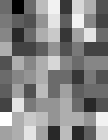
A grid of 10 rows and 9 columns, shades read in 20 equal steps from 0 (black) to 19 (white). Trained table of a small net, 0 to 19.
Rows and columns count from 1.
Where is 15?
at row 3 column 5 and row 9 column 3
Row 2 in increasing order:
5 6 7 7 9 10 11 17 18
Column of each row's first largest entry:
5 7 8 1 5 4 4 2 1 3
